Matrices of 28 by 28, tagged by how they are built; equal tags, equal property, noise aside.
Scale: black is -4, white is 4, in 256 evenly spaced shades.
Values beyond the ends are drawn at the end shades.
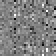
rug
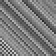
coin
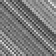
coin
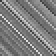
coin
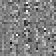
rug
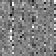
rug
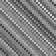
coin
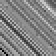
coin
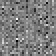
rug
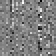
rug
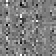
rug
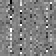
rug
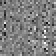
rug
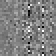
rug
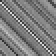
coin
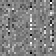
rug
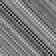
coin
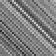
coin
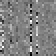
rug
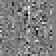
rug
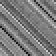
coin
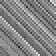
coin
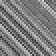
coin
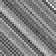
coin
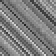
coin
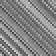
coin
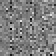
rug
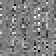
rug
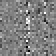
rug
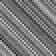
coin
